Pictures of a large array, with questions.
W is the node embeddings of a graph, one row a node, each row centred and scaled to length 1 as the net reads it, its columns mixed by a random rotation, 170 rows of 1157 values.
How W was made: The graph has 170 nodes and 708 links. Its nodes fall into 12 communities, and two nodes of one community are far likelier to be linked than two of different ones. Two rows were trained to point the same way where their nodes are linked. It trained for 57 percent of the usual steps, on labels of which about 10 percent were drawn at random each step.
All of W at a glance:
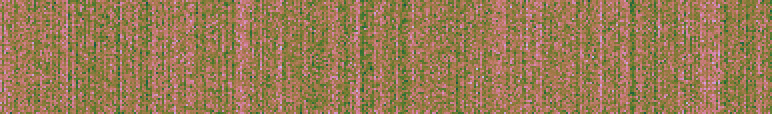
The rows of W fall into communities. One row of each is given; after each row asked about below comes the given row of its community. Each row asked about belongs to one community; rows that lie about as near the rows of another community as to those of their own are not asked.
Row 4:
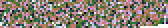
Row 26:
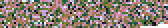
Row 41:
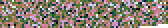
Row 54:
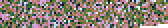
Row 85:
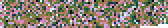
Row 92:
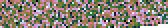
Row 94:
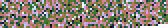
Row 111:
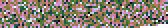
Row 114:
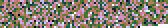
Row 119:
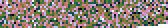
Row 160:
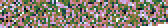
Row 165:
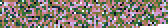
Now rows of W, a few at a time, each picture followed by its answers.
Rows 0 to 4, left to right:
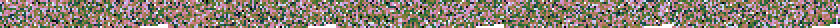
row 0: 119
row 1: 92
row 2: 165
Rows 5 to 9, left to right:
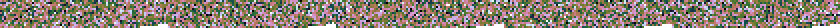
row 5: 4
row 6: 111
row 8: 26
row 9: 111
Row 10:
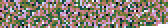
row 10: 114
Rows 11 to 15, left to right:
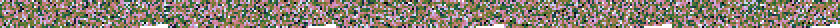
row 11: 26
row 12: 92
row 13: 160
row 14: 85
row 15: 165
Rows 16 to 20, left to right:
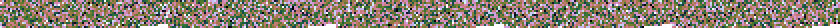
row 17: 54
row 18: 85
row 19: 114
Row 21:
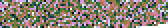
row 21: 165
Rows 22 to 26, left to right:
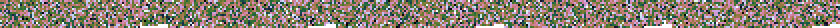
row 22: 114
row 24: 54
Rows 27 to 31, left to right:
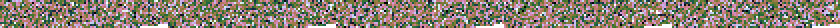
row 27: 94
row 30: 41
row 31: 111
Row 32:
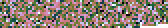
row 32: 41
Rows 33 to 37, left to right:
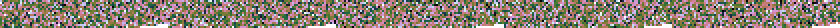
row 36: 4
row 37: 85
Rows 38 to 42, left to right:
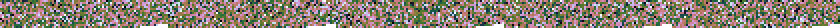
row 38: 54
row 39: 41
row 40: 119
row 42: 160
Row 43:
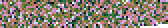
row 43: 160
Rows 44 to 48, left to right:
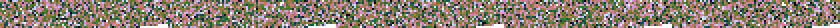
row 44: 85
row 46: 114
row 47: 94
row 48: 41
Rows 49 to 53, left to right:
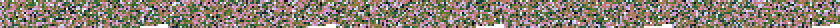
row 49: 85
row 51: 4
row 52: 85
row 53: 114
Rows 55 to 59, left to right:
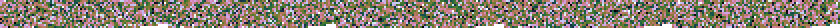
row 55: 160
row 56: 4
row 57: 165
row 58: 4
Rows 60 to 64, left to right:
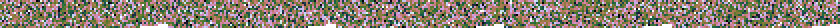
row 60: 85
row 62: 114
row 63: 119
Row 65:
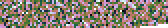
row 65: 160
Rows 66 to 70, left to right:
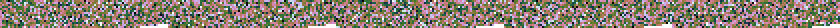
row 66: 54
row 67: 160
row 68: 160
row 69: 111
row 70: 160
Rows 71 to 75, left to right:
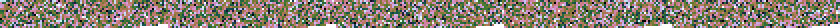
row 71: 4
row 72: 85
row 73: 92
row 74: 94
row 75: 114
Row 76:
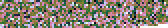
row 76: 94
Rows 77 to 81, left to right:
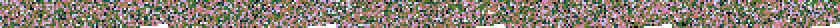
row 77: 85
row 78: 165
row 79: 41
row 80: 111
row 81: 54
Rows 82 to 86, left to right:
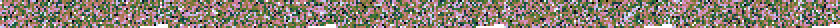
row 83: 41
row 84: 165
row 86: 119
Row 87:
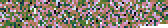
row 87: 54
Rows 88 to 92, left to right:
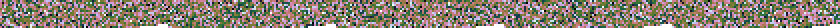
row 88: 41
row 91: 111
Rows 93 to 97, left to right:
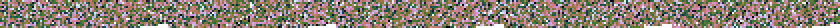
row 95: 41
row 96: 54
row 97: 4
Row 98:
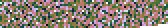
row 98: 165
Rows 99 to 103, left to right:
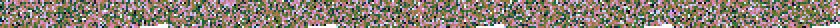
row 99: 94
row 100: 4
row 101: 111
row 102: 41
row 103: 111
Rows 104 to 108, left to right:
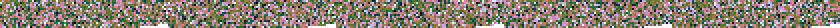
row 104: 26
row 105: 165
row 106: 85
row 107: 111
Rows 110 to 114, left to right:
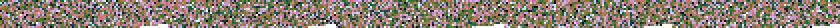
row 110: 165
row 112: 94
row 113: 4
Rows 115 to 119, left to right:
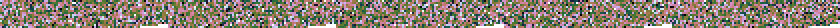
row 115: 85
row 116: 85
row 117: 165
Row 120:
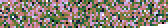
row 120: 119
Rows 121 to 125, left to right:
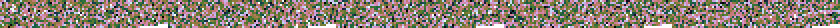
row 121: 41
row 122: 4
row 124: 41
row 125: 26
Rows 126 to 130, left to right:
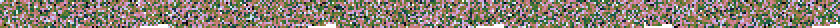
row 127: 92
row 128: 94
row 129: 4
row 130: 85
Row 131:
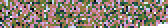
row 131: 41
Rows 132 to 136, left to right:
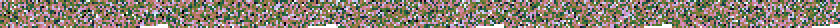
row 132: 41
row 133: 165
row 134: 94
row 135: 4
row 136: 165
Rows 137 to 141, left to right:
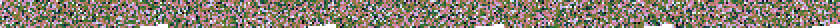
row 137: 92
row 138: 26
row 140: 26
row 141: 160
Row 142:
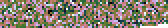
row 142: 85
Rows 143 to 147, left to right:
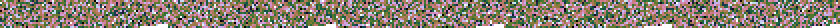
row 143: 41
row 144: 119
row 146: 160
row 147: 165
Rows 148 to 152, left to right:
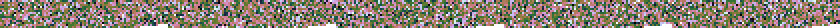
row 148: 26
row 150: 94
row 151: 26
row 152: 94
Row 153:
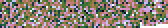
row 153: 41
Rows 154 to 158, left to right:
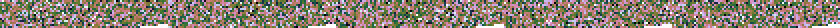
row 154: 4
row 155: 111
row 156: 54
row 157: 26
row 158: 119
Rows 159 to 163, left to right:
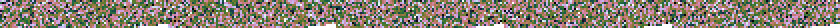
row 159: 4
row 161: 94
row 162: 165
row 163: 4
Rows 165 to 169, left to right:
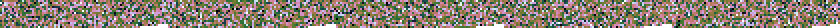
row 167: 165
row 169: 85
